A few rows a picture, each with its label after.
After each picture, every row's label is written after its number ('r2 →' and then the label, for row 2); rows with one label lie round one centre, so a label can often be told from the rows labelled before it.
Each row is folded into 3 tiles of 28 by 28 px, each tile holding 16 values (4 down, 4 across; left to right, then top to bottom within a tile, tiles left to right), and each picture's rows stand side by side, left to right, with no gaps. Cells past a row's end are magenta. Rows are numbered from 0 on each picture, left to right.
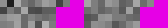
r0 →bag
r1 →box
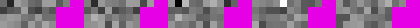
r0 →bag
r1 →bag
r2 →bag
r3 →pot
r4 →box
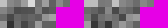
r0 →pot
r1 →pot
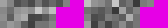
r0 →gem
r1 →pot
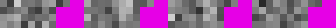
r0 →bag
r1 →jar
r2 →jar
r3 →box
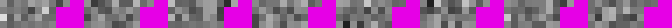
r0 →jar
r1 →box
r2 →jar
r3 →box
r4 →pot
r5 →bag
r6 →jar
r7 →gem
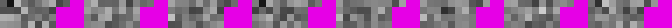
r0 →bag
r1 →gem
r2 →jar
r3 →bag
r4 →jar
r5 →jar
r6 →gem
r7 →bag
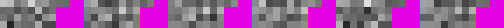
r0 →pot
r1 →gem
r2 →gem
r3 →gem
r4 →pot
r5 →gem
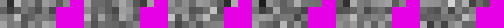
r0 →bag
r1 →jar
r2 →jar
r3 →bag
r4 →bag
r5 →pot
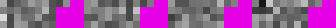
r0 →jar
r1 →gem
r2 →box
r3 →bag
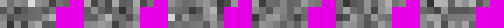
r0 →pot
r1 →box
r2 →jar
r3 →box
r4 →box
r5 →bag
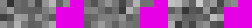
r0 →box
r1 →box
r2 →pot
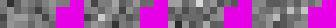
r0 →box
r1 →box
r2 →pot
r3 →gem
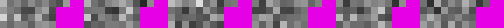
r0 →jar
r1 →jar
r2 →pot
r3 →bag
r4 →jar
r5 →bag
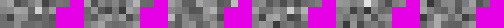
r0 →gem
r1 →box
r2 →jar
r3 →gem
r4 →pot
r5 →box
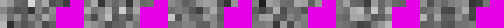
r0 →pot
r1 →gem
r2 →jar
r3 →bag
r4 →gem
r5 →jar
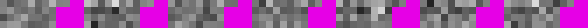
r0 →box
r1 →pot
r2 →box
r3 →bag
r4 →jar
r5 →bag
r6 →pot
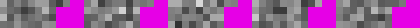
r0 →jar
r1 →gem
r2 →pot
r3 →jar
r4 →gem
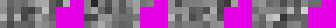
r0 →jar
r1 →box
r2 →jar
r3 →gem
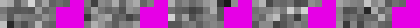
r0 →pot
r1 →box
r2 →jar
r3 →gem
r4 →pot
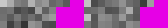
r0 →pot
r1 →jar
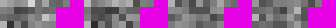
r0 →pot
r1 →pot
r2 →box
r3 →jar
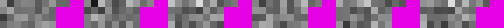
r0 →box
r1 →bag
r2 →pot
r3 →box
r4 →pot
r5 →pot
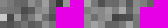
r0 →jar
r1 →gem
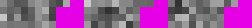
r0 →jar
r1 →pot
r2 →bag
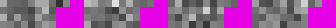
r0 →jar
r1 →pot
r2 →gem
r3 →box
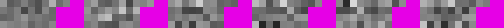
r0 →box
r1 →gem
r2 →pot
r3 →pot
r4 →bag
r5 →pot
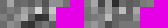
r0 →gem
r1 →gem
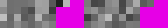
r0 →jar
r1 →box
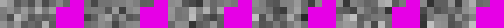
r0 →gem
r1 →box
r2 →gem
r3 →jar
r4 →bag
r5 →box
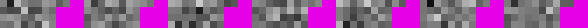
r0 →bag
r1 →box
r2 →pot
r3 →gem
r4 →pot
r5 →bag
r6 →box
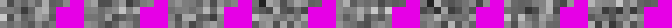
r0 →jar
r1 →gem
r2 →gem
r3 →bag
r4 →gem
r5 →bag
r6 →jar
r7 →pot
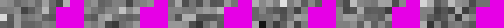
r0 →jar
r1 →gem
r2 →gem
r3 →pot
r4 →bag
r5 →pot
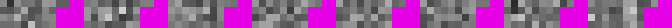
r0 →bag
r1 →gem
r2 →gem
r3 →box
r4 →box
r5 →box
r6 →bag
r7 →jar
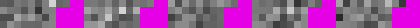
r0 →box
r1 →gem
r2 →box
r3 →gem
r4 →box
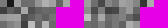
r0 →bag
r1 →jar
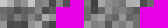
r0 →pot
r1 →bag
